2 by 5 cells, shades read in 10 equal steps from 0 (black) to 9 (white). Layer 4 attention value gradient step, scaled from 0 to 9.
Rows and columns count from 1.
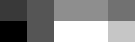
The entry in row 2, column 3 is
9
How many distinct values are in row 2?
4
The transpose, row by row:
2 0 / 3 3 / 5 9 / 5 9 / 4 7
